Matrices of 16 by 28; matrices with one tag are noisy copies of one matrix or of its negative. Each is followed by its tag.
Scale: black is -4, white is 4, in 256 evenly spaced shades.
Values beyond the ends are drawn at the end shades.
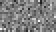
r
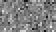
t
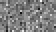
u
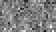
t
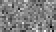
t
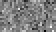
t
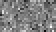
t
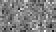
t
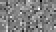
u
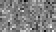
t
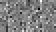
u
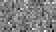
t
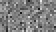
u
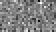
r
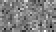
t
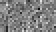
u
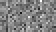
u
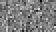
u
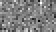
r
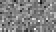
r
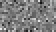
r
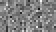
u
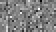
u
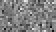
t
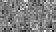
t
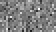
u
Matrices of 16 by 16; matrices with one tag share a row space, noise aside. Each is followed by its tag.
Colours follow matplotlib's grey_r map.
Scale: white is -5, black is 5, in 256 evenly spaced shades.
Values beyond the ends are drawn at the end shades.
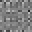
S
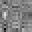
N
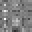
N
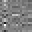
N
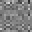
S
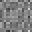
S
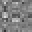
N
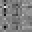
N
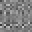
S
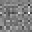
S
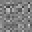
S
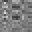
N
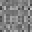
S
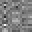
N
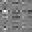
N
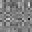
S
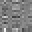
N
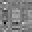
N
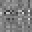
S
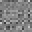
S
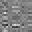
N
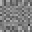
S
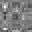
N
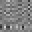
S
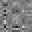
N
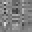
N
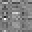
N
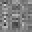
N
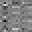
N
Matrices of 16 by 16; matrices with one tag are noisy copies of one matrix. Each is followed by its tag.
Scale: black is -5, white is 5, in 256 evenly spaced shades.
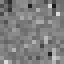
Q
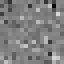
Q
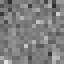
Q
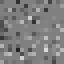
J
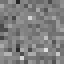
J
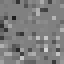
J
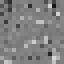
Q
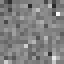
Q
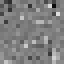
Q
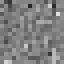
Q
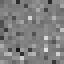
J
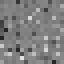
J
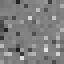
J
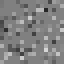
J
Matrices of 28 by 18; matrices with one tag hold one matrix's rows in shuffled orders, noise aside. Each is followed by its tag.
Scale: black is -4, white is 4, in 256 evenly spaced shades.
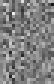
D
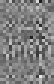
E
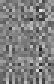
E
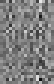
E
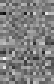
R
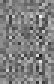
E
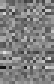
R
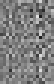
E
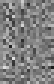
D
